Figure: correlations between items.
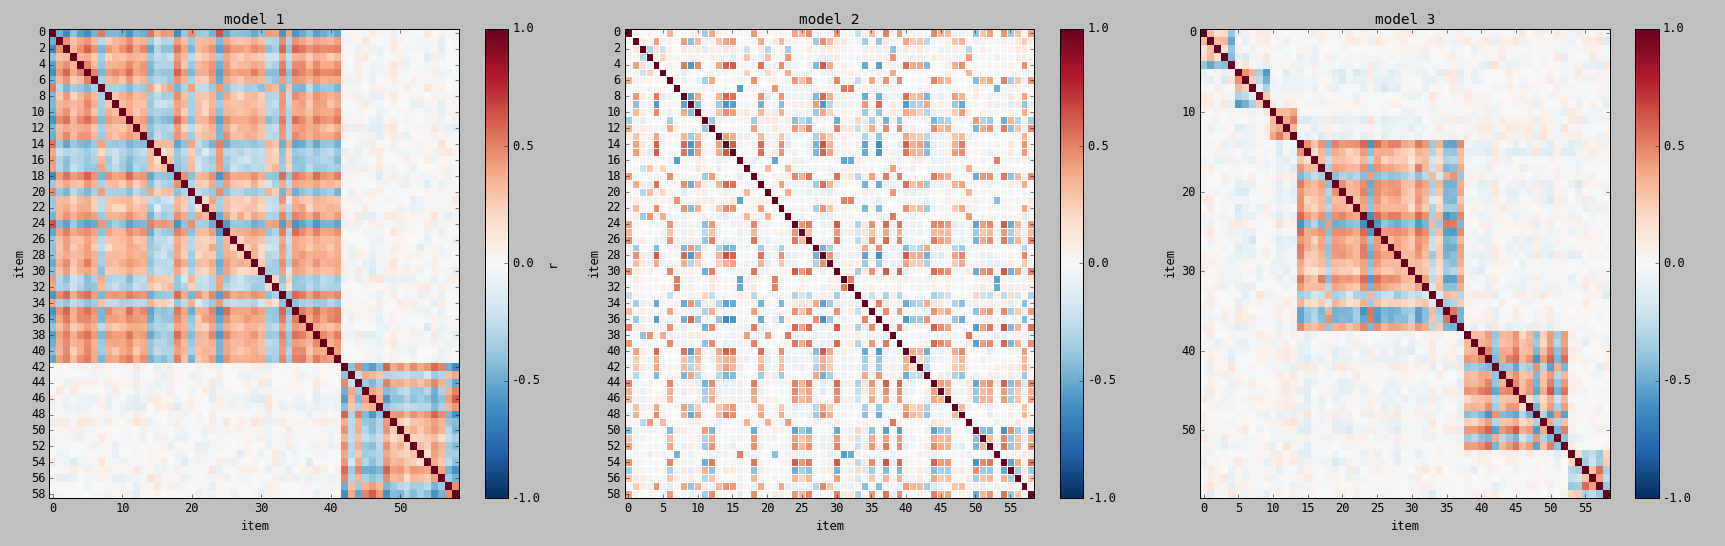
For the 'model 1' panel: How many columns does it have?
59
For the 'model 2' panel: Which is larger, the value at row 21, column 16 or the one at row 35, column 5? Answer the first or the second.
the second
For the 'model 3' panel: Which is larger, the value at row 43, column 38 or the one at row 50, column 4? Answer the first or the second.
the first
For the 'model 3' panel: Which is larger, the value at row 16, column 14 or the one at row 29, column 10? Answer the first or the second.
the first
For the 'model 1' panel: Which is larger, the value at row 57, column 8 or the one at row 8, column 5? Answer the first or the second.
the second
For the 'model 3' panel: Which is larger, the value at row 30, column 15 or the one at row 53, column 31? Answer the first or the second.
the first
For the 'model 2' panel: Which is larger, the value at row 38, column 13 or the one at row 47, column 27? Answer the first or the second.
the first
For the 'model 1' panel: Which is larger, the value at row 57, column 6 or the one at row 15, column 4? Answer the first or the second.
the first
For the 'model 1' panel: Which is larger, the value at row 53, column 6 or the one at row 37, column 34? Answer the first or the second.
the first
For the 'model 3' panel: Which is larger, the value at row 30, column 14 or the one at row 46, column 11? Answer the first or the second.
the first
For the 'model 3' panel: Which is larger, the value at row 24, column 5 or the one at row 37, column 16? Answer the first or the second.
the second
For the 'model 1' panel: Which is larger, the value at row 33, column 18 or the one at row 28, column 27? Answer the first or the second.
the first
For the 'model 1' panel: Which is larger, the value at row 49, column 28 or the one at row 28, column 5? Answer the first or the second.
the second
